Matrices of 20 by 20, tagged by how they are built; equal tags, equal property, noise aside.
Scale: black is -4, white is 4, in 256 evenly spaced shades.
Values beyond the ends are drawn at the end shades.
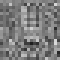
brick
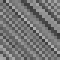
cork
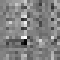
brick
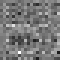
brick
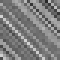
cork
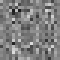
brick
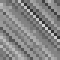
cork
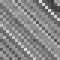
cork
